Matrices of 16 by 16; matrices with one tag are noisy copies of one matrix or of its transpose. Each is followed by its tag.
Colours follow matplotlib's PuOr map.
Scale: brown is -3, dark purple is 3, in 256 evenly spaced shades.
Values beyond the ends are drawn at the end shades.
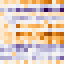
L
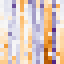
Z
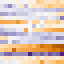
Z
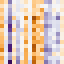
L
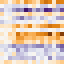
L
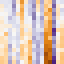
Z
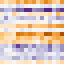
L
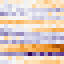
Z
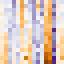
Z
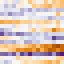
Z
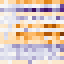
L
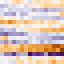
Z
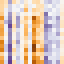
L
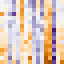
Z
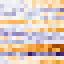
Z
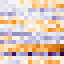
Z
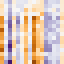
L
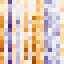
L
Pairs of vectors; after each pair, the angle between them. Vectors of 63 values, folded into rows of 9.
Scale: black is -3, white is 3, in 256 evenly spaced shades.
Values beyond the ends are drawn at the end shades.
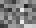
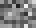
orthogonal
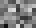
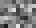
nearly parallel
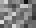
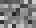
partly opposed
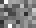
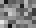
nearly opposite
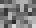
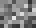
partly opposed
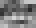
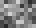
partly opposed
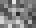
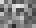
orthogonal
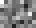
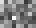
partly aligned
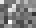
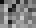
nearly opposite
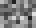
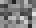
nearly parallel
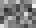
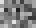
partly aligned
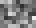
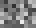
orthogonal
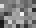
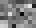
partly opposed
